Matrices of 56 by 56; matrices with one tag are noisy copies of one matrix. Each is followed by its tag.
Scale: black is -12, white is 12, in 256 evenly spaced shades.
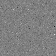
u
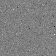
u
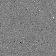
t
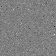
u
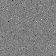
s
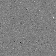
t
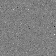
u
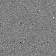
t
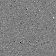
t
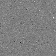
t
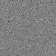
s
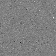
t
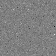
u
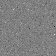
u
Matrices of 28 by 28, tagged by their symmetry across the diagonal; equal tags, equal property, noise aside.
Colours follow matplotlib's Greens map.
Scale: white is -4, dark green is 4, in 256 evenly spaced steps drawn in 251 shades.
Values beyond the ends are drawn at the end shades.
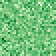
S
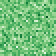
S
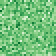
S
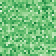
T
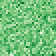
T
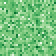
T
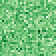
T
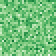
S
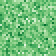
S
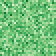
S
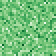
S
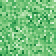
S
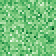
T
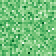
S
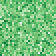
T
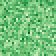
T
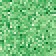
T
